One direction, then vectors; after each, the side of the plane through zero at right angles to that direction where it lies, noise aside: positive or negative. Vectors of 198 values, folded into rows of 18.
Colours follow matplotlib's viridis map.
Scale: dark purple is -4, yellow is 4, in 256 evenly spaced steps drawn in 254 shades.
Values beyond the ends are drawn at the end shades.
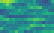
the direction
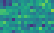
negative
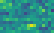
positive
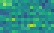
positive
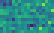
negative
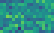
negative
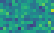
negative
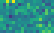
positive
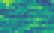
positive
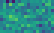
negative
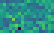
negative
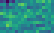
negative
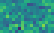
negative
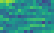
positive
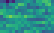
negative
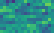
negative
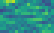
positive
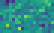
negative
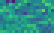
negative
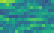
positive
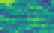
positive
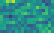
positive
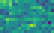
positive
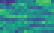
negative
